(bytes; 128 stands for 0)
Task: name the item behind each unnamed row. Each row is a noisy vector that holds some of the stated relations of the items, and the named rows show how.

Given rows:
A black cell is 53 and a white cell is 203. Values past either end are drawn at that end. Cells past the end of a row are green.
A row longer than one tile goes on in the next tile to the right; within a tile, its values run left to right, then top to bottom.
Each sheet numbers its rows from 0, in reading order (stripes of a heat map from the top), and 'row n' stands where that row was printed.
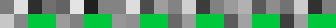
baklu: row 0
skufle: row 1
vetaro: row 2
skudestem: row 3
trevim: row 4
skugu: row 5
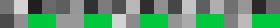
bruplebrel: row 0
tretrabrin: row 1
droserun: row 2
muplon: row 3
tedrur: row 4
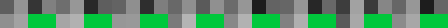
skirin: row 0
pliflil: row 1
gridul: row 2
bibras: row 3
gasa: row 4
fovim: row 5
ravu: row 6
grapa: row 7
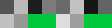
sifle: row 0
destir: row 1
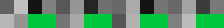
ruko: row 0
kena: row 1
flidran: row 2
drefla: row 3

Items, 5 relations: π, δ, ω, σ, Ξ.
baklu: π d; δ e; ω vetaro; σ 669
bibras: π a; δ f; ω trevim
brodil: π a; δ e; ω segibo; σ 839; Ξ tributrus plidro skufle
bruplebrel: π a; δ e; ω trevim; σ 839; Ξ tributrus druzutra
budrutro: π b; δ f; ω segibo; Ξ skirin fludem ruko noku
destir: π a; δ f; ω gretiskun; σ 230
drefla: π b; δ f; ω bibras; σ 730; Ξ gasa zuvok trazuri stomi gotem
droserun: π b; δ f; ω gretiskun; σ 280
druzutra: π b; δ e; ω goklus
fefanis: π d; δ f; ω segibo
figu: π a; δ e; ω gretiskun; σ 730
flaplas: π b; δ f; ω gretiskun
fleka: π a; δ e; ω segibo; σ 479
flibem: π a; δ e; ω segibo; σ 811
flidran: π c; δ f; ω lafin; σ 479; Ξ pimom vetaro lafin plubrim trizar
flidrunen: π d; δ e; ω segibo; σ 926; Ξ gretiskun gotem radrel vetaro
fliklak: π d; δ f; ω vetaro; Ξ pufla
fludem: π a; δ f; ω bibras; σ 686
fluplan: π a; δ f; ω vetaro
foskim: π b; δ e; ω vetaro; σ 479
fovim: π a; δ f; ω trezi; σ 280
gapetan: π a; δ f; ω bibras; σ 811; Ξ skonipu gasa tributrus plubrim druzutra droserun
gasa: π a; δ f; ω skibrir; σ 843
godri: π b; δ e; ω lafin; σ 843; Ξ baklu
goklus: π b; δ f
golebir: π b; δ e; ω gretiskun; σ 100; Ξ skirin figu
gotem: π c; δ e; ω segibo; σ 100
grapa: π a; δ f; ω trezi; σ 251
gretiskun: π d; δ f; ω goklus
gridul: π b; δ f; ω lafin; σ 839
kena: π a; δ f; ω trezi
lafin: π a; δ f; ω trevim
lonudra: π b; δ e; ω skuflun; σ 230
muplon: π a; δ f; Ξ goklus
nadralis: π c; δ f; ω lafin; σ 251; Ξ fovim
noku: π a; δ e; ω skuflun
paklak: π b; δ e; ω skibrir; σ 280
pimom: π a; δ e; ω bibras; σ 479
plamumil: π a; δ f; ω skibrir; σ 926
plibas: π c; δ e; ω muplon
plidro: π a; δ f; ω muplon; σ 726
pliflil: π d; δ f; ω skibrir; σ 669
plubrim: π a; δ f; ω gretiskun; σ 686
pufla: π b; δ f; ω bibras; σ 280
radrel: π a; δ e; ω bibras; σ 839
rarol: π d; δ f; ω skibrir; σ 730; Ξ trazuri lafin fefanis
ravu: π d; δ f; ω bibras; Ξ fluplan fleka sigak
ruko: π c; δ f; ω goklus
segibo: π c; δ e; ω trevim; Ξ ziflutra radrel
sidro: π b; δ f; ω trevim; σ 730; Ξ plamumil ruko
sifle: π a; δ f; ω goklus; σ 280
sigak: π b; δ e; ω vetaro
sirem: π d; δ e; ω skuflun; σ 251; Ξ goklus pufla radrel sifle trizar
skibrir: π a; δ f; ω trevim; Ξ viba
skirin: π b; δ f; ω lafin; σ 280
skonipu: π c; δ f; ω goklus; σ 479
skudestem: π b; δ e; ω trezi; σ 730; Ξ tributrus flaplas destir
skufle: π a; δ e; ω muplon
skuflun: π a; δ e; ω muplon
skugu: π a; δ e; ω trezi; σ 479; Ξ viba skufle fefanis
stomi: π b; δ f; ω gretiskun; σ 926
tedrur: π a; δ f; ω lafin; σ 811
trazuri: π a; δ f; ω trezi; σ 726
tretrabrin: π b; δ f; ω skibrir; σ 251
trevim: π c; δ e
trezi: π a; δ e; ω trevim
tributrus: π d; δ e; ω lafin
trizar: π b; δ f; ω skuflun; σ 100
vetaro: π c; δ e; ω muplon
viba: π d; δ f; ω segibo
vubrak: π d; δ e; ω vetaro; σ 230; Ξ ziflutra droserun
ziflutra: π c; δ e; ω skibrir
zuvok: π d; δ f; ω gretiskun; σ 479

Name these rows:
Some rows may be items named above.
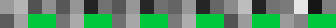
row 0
trevim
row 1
kena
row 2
kena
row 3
fovim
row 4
ziflutra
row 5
plibas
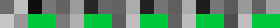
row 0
skonipu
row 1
fovim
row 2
gapetan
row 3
gapetan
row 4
skibrir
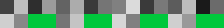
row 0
flaplas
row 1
rarol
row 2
lonudra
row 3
plubrim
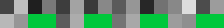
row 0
fluplan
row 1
ravu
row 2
kena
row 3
vetaro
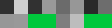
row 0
fliklak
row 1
tedrur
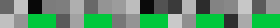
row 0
skonipu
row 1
trezi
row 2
gotem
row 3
zuvok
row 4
segibo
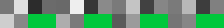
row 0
baklu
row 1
golebir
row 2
godri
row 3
paklak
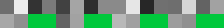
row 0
vubrak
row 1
budrutro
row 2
figu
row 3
skuflun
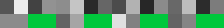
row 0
sirem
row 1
flibem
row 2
stomi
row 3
tributrus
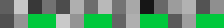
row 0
flidrunen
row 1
goklus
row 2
nadralis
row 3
trevim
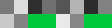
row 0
baklu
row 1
trizar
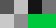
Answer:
plidro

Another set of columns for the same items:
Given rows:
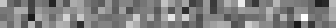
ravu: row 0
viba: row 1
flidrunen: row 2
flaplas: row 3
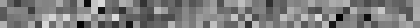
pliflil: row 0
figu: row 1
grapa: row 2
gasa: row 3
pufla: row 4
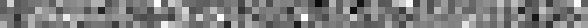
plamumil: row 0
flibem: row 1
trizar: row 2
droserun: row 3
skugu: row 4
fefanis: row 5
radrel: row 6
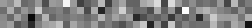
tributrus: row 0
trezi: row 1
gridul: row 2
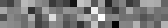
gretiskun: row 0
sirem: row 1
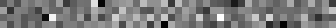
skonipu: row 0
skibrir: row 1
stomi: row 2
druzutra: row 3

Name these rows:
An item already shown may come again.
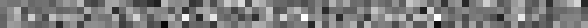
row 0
plidro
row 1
gretiskun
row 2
skudestem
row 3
trizar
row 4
gapetan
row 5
vubrak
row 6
plibas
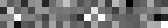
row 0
vubrak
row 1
baklu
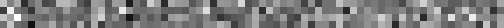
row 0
sirem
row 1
vetaro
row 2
segibo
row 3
ruko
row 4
budrutro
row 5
trizar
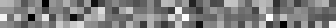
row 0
godri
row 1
fliklak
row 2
sirem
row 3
lonudra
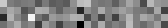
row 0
muplon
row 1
tedrur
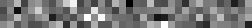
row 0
trezi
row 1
baklu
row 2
goklus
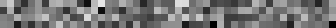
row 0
paklak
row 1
figu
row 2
golebir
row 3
goklus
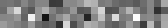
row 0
fluplan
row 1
trizar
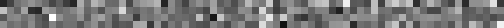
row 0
zuvok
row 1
trevim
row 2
sifle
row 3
skuflun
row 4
ziflutra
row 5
gotem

